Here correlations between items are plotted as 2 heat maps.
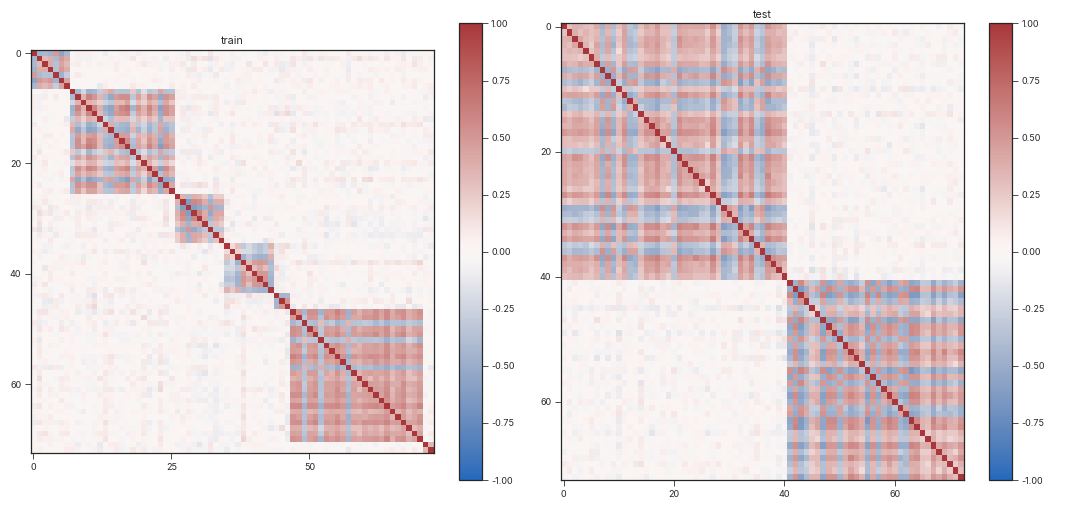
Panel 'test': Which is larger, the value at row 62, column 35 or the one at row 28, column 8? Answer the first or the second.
the second
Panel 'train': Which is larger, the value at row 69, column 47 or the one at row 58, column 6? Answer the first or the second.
the first
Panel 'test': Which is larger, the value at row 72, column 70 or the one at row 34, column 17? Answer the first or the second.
the second
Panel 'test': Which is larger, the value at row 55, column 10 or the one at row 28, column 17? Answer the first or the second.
the second
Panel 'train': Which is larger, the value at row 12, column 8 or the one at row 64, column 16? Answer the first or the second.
the first
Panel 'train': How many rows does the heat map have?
73
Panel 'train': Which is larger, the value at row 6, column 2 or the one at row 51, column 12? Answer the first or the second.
the first
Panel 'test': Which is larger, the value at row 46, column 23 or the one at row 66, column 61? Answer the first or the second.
the first
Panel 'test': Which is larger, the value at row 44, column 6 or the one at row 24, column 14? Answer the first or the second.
the second
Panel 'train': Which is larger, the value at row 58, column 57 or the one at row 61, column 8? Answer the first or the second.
the second
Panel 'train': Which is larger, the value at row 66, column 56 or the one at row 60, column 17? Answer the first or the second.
the first
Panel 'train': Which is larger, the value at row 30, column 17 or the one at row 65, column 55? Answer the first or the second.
the second
